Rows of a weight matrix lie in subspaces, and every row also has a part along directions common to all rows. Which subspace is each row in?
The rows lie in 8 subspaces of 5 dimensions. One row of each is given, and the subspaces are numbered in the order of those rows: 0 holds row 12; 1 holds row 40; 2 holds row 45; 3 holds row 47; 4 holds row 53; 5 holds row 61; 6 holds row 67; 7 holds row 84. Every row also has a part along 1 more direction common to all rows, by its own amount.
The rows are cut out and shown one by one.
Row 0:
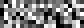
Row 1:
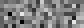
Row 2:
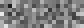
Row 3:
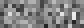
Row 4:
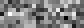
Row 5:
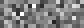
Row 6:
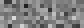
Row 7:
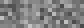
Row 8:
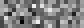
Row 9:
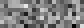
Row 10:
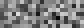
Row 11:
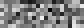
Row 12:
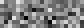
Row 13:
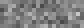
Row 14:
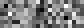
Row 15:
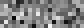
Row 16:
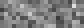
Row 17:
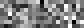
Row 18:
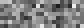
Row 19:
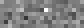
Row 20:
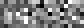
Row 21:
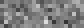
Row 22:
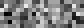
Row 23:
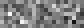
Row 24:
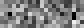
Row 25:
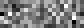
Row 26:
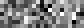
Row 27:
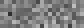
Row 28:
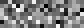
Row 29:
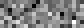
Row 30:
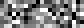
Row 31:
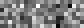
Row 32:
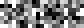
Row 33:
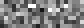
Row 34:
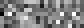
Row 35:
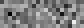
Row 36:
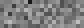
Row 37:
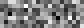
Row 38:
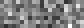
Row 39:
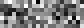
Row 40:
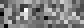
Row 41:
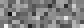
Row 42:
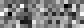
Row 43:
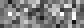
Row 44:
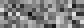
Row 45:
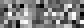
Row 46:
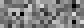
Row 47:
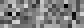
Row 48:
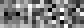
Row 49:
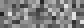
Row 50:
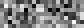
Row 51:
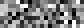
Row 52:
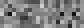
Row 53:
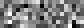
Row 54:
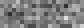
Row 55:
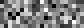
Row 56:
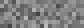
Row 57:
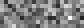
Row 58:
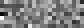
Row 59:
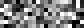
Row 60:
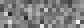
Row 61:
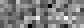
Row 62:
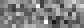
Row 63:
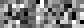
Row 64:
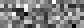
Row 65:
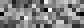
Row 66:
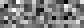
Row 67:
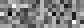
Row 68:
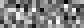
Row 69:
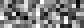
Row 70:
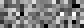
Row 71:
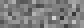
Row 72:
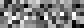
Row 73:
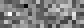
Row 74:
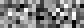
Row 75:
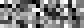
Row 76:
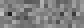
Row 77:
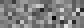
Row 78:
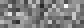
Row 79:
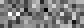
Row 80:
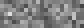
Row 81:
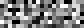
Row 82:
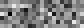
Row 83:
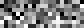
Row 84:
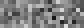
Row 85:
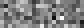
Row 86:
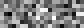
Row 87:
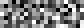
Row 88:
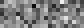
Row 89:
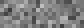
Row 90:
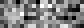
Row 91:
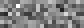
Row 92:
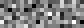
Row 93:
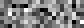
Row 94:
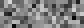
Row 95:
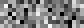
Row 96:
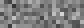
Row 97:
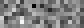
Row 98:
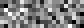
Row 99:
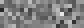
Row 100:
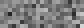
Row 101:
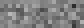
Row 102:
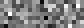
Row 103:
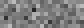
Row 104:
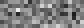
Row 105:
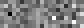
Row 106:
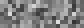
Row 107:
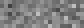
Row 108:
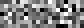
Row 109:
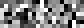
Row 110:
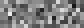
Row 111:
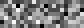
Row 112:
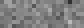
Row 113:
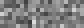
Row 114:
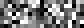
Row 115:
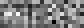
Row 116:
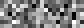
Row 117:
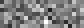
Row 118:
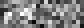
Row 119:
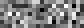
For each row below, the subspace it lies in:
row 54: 5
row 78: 3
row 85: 7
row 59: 0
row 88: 1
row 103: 0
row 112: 4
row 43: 5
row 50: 1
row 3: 3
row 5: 3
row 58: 6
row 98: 7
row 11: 4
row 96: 4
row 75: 5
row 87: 2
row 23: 1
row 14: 0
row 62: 0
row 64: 6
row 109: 4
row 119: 7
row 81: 3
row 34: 1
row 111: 7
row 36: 3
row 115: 7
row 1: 1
